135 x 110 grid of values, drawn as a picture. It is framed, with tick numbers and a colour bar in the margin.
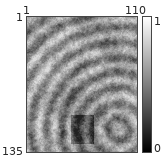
Rings: centred on the bottom right. Mirror symmetry: none. Ninth with the lowest average: bottom middle. Odd patch: lower, in the bottom middle.
